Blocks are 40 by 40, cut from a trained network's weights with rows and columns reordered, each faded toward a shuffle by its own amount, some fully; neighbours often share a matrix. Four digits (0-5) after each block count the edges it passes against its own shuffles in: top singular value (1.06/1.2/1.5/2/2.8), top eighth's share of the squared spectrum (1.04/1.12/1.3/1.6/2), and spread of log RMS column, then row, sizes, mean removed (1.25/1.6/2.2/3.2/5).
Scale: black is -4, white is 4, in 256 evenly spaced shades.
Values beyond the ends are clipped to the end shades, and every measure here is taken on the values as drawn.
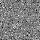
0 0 0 0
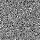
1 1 0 0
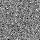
0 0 0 0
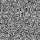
3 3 1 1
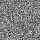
0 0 0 0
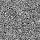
0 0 0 0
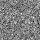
1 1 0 0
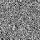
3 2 0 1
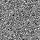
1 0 0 0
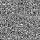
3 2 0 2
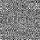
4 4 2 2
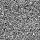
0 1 0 0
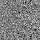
2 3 1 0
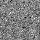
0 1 0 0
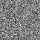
2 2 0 0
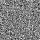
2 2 0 0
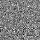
2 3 1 1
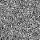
1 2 1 0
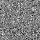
1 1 0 1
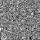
2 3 1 2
